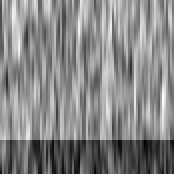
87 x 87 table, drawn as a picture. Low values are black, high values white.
Grain: streaks running down. Seam: horizontal, 80% of the way down, the top part higher. Average level on the scale: 50%.
